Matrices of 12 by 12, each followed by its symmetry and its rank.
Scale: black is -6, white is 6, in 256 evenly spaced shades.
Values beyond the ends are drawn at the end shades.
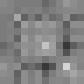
symmetric, rank two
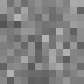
neither, full rank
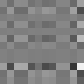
neither, rank one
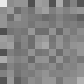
symmetric, rank two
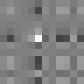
symmetric, rank one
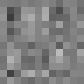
neither, rank two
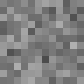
neither, full rank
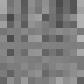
neither, rank two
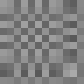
symmetric, rank one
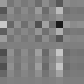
neither, rank one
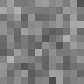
neither, full rank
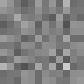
symmetric, rank two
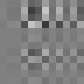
neither, rank one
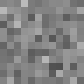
neither, full rank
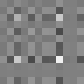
symmetric, rank one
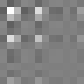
symmetric, rank one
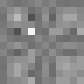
symmetric, rank two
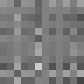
neither, rank two
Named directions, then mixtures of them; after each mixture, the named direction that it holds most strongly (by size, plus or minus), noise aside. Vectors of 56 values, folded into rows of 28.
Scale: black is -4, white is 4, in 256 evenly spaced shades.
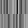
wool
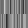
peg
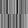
wool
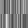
peg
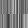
wool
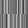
wool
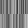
wool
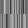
peg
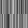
wool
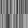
wool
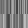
wool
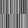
peg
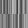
wool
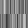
peg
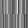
wool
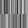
peg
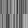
wool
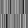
peg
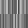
wool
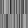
peg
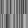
peg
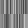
peg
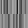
wool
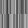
wool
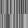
peg
